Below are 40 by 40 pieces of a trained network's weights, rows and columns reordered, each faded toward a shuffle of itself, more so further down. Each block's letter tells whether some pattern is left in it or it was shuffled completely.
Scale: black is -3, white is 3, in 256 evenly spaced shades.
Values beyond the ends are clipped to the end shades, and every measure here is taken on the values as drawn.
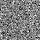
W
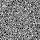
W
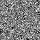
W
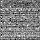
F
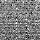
F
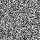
W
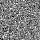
W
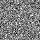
W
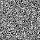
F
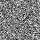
W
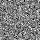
W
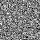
W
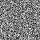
W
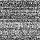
F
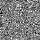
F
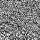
F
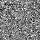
W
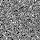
W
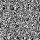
F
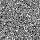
W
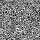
W
